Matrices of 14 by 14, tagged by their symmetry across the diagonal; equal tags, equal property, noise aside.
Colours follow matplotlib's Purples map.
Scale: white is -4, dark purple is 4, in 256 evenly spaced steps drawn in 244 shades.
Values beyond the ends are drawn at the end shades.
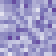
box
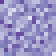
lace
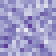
box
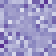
lace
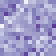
lace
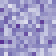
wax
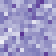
box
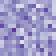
wax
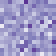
box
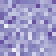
wax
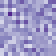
box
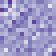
lace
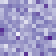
wax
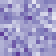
box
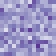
wax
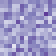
box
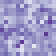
box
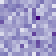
wax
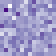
box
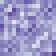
lace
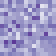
box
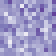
wax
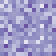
lace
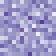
wax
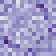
lace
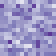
wax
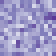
wax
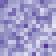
lace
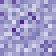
lace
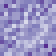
lace
